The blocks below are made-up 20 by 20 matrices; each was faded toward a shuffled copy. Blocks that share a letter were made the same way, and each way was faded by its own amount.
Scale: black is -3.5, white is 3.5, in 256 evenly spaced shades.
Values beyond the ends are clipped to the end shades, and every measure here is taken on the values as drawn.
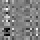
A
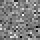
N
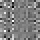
A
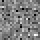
N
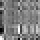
A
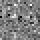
N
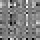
A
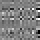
A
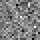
N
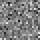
N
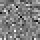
N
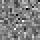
N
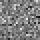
N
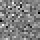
N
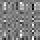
A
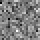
N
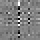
A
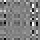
A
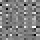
A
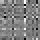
A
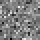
N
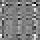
A
